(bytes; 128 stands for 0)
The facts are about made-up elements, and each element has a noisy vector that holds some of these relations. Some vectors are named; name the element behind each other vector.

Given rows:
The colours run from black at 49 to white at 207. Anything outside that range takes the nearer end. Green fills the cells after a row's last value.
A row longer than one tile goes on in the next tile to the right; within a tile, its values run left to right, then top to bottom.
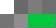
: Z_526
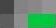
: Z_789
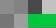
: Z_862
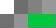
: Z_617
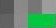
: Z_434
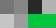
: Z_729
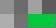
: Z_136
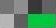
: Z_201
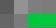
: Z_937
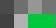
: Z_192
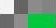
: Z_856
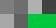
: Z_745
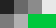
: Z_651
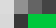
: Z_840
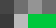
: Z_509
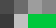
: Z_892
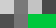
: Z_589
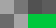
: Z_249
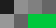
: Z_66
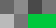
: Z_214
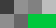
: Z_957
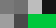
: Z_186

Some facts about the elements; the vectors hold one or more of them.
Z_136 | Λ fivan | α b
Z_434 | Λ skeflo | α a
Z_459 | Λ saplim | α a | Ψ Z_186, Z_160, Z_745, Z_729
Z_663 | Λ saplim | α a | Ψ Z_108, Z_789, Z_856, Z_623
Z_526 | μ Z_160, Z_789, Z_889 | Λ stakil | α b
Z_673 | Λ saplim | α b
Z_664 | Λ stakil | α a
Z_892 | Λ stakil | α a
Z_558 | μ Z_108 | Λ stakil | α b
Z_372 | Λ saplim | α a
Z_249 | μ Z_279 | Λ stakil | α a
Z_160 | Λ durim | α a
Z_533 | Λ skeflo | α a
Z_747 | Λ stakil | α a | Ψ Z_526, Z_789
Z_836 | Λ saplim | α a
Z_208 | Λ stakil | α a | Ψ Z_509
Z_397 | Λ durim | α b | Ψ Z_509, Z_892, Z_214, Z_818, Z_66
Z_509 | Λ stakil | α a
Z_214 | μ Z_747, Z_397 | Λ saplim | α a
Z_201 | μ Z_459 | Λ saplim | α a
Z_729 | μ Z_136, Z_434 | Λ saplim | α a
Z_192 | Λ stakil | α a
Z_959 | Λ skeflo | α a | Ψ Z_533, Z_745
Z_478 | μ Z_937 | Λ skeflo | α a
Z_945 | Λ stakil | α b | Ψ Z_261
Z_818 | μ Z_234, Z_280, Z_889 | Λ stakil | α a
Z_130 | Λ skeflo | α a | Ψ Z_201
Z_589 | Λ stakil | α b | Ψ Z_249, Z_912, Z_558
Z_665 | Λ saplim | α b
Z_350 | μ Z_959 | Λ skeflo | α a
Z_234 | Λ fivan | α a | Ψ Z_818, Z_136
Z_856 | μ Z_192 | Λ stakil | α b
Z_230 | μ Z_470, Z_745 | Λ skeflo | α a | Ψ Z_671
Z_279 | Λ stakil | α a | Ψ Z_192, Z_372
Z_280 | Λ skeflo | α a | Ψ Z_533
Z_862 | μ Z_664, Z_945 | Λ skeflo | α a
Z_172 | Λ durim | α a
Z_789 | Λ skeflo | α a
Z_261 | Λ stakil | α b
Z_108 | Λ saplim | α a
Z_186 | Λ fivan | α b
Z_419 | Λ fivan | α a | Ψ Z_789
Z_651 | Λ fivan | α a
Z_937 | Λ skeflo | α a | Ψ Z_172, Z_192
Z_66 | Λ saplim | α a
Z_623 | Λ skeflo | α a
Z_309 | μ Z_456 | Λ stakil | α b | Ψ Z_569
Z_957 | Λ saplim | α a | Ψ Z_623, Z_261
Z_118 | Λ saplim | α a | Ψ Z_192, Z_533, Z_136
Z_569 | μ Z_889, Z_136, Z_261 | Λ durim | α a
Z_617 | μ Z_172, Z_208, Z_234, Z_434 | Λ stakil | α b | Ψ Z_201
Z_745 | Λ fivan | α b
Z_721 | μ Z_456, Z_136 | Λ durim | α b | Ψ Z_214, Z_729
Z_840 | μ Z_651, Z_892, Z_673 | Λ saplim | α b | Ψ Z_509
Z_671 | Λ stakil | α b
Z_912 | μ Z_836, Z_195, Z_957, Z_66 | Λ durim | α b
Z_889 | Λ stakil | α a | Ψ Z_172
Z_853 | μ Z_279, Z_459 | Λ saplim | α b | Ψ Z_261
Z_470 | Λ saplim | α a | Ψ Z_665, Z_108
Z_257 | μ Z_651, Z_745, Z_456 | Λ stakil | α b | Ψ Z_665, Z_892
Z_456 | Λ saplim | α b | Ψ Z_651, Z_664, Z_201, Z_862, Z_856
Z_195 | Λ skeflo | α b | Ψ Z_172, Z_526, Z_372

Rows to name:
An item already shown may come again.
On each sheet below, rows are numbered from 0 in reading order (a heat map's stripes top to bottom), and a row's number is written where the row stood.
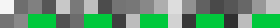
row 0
Z_558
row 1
Z_589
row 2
Z_889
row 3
Z_840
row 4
Z_664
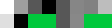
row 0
Z_853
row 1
Z_130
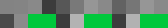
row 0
Z_279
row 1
Z_208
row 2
Z_208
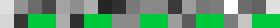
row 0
Z_840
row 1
Z_397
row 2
Z_234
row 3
Z_118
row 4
Z_309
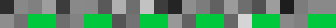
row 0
Z_108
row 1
Z_533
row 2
Z_671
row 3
Z_66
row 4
Z_818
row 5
Z_172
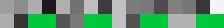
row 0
Z_397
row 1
Z_671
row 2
Z_912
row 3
Z_569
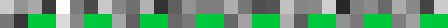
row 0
Z_195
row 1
Z_721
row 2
Z_745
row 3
Z_937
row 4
Z_249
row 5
Z_456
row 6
Z_160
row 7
Z_230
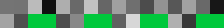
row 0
Z_186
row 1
Z_261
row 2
Z_818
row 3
Z_459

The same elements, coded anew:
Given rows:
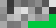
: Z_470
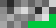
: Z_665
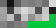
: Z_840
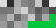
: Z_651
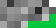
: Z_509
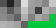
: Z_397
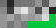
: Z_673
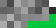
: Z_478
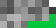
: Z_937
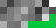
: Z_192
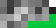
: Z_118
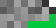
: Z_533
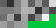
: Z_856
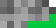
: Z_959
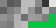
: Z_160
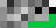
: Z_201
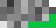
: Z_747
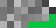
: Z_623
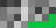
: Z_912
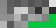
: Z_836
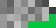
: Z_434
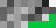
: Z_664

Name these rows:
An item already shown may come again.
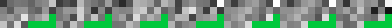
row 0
Z_195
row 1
Z_912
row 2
Z_721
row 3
Z_108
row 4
Z_208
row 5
Z_208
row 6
Z_249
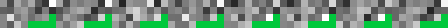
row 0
Z_862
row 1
Z_664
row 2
Z_745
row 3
Z_279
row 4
Z_617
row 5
Z_617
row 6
Z_945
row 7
Z_664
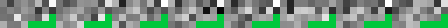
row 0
Z_279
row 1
Z_889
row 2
Z_419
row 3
Z_201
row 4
Z_214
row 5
Z_456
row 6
Z_118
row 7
Z_172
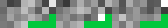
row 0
Z_569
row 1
Z_261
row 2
Z_130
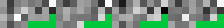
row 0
Z_459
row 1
Z_818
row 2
Z_853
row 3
Z_279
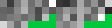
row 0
Z_747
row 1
Z_526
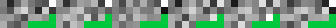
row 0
Z_214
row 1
Z_234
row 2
Z_230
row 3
Z_186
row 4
Z_136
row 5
Z_729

